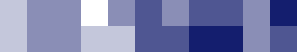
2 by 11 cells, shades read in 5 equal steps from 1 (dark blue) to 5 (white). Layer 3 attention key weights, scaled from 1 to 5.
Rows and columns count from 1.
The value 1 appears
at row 1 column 11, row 2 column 8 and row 2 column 9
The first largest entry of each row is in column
4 1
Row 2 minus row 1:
0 0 0 -1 1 0 -1 -1 -1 0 1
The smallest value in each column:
4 3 3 4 3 2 2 1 1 3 1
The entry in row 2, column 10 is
3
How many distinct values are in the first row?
5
